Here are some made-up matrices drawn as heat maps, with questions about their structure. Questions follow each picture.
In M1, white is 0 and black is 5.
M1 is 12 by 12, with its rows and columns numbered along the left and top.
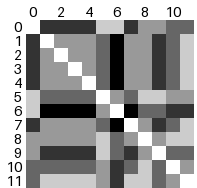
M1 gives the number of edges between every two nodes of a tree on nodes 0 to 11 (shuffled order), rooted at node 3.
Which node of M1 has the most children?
11
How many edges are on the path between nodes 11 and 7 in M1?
1
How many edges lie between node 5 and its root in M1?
3
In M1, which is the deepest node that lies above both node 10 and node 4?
11
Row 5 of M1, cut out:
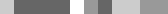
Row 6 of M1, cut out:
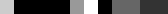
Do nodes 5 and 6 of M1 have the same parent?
no
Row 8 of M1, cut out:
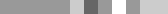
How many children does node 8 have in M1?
2
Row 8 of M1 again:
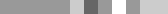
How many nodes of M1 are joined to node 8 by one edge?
3
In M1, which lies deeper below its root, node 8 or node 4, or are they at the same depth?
the same depth
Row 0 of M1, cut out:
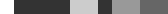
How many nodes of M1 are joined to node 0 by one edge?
2
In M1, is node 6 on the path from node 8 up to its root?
no
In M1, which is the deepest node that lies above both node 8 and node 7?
11
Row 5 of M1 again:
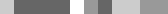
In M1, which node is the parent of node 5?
8
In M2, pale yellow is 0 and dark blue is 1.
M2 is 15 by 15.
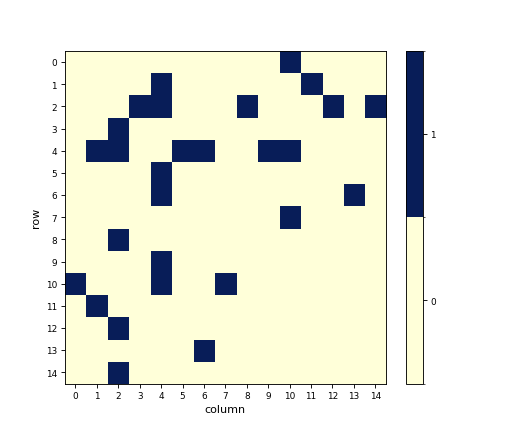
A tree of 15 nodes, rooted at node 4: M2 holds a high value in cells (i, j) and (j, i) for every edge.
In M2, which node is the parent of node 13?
6
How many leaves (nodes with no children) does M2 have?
10
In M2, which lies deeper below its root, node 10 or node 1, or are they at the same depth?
the same depth
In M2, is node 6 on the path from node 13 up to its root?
yes
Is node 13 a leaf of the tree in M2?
yes
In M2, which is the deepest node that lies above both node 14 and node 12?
2
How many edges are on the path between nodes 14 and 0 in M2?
4
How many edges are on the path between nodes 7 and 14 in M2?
4
